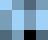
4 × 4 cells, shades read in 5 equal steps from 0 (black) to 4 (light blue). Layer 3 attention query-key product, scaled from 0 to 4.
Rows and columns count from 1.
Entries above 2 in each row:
3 4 4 1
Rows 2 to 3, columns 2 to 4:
4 3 4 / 4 3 4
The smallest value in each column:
2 3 0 2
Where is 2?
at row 1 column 3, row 4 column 1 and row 4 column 4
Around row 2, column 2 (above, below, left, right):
3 4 3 3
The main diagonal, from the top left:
4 4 3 2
